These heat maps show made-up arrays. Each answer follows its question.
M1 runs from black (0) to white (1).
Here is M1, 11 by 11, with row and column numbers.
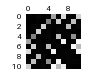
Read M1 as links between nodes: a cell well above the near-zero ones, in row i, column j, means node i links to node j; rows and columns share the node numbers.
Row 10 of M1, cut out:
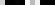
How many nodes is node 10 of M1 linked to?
4
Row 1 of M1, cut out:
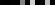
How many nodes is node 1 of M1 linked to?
3
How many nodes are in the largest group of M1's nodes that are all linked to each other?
4
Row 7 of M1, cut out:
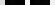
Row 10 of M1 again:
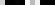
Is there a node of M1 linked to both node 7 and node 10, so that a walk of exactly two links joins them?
yes
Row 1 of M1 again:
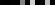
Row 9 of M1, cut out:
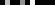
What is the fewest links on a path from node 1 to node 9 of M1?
1
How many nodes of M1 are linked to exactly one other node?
2
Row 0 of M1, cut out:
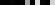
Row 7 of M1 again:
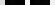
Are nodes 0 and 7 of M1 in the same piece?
yes
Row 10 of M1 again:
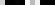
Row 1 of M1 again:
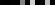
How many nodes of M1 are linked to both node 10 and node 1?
1
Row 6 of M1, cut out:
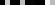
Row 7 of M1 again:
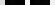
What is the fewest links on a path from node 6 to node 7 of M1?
2
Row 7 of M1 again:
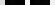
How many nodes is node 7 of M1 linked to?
3
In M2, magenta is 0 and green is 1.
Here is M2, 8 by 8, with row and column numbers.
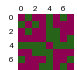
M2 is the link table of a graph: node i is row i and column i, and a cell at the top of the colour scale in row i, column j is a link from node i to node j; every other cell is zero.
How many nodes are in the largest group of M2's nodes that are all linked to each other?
3
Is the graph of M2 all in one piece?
yes
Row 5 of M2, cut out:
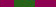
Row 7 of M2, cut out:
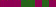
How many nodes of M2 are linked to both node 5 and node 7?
2
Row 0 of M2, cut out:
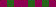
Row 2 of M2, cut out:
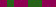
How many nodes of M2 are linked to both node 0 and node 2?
2
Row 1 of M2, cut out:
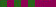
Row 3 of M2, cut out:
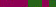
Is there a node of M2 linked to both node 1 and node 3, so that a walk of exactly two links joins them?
yes
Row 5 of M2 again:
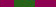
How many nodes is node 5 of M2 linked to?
3
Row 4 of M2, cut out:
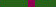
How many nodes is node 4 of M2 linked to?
7
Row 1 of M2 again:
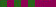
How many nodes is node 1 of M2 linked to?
3
